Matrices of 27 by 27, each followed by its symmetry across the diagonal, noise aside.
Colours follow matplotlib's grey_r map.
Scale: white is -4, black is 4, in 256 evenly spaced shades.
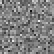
neither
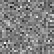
neither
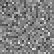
symmetric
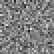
antisymmetric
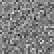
symmetric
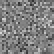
antisymmetric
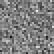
antisymmetric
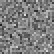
symmetric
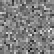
antisymmetric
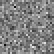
neither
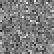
neither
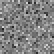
symmetric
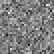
neither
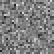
antisymmetric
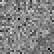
symmetric
